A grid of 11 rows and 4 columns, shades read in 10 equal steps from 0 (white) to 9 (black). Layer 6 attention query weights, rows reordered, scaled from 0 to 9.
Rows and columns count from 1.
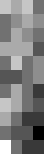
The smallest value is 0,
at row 11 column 1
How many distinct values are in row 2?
3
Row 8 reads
2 3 5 6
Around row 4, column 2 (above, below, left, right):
3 2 3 3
